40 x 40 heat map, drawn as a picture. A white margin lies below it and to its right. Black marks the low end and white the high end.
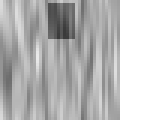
An odd patch, lower than its surroundings, sits in the top middle. The top middle is the ninth with the lowest average. Streaks run downward. The values are skewed, with a long tail toward low values.
